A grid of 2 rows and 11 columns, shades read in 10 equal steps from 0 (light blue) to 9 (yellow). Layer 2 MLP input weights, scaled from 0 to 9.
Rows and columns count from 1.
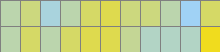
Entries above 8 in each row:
0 1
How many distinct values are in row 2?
6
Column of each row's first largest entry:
6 11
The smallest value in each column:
3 5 1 3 6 7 4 2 2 0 6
